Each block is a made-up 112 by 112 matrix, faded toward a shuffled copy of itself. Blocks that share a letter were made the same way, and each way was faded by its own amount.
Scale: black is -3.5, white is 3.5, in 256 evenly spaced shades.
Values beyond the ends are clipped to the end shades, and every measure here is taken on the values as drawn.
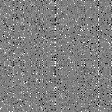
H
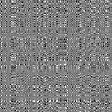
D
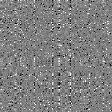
H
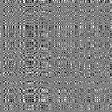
D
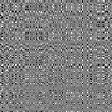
D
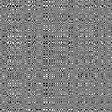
D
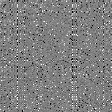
H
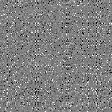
H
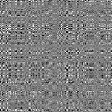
D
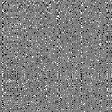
H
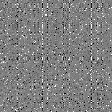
H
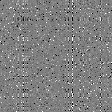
H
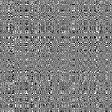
D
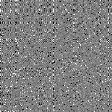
H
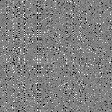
H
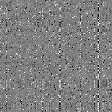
H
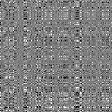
D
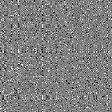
H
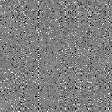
H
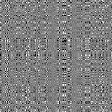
D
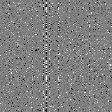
H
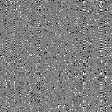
H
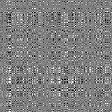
D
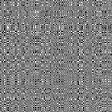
D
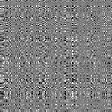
D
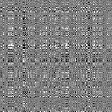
D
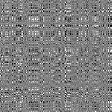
D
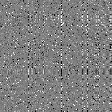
H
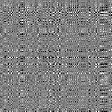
D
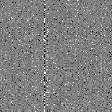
H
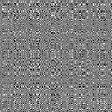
D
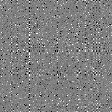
H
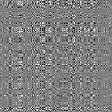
D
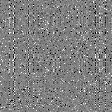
H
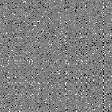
H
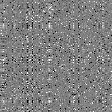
H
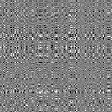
D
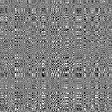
D
